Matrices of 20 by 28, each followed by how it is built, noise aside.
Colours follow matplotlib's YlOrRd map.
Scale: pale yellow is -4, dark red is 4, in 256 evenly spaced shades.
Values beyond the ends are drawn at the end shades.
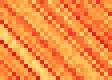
Toeplitz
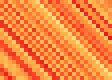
Toeplitz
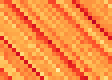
Toeplitz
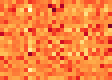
low rank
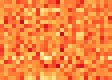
low rank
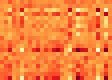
low rank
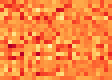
low rank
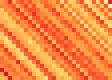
Toeplitz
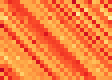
Toeplitz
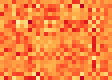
low rank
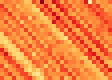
Toeplitz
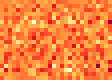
low rank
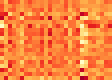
low rank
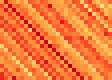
Toeplitz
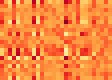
low rank
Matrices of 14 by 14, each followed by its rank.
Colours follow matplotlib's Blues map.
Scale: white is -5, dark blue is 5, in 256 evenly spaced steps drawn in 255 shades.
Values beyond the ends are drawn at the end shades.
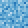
full rank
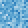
full rank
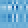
one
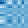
one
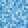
full rank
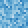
full rank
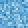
full rank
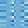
one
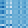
one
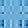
one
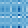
one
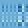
one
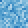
full rank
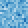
full rank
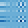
one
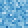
full rank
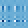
one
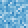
full rank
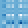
one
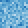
full rank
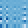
one
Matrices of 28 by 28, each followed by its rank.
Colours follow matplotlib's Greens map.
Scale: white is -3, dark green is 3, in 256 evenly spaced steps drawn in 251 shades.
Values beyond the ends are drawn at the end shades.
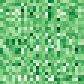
five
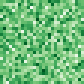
full rank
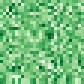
five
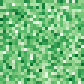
full rank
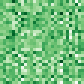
five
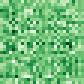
five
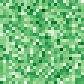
full rank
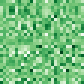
five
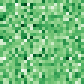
five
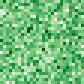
full rank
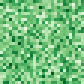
full rank
